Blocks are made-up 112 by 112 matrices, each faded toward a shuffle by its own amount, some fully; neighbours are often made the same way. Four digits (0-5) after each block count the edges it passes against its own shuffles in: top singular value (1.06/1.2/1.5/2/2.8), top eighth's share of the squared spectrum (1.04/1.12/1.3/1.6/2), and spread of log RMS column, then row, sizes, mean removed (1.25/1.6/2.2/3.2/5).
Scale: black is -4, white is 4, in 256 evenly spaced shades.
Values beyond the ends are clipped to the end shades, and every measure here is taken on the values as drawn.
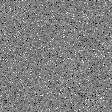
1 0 0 0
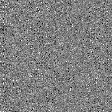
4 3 2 0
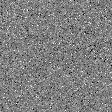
0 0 0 0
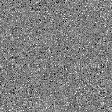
3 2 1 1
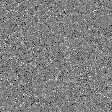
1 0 0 0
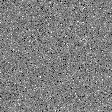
0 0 0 0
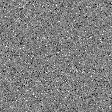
0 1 0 2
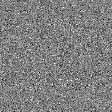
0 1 0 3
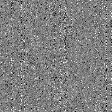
2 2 3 0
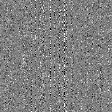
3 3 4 0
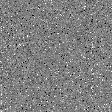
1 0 1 0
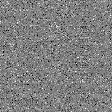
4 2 1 1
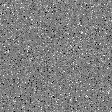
2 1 0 0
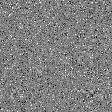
3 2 0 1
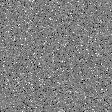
0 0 0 0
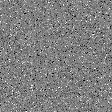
2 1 0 0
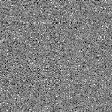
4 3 1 1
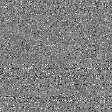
2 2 0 3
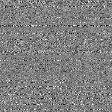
2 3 0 4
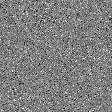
0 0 0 0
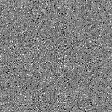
4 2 1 1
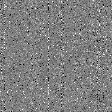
2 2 3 0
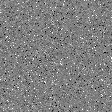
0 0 0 0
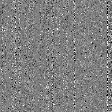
3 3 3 0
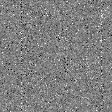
2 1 2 0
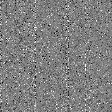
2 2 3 0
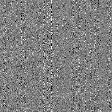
2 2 4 0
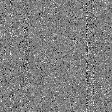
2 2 3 0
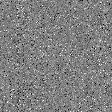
0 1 2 0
